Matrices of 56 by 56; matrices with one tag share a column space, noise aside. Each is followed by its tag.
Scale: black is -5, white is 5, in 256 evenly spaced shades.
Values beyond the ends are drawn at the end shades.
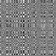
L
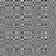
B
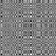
L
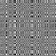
L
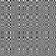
B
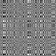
L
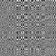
B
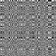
B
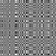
L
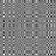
L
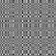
L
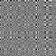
B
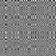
B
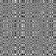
L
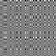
B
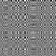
B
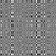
L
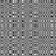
L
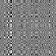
L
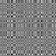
L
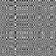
B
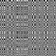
B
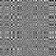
B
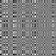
L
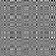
B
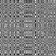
L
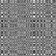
L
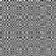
B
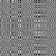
L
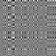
B
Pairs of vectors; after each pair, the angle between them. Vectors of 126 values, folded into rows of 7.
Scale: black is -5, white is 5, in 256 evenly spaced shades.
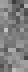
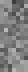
nearly parallel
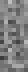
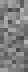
partly aligned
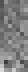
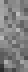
nearly opposite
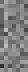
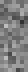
orthogonal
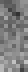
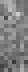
nearly opposite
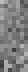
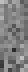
nearly parallel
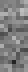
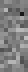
partly opposed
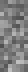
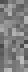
partly aligned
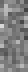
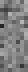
nearly opposite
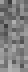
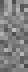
partly opposed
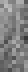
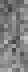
nearly opposite
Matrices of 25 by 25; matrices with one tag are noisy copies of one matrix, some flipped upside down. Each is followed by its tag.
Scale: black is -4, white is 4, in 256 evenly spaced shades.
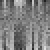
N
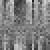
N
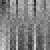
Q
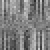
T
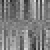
T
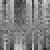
N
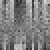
N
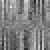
T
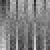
Q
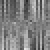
T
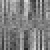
T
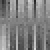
Q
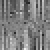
T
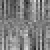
T
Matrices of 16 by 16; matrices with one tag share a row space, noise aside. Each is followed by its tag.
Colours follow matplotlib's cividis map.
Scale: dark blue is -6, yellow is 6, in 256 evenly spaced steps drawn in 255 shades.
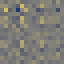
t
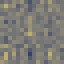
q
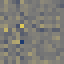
t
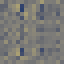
t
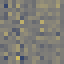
t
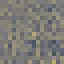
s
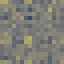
q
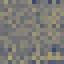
s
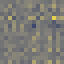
s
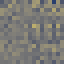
s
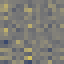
q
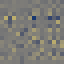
s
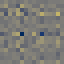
t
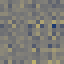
s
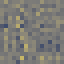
t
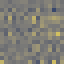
s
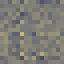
t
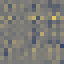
s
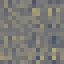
s
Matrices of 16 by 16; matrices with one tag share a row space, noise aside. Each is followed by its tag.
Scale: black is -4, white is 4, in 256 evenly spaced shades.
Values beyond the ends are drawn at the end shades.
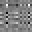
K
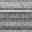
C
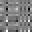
K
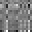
K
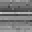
C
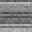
C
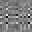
K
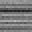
C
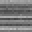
C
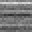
C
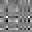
K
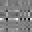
K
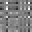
K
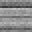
C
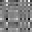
K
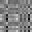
K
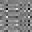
K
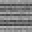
C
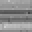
C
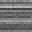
C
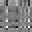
K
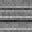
C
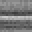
C
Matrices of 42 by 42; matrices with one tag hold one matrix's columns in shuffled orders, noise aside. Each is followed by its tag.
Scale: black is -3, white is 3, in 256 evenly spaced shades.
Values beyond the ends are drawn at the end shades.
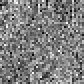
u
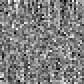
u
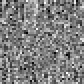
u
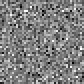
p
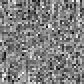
u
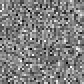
p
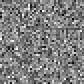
p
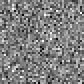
p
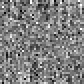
u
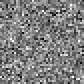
p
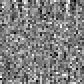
u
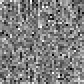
u
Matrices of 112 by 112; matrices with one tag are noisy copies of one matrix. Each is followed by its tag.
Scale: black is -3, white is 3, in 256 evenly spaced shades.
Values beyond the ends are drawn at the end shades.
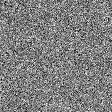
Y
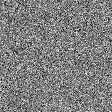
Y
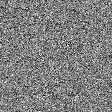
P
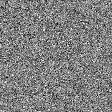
P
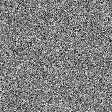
Y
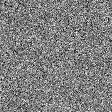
Y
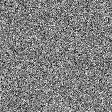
Y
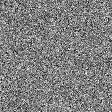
Y
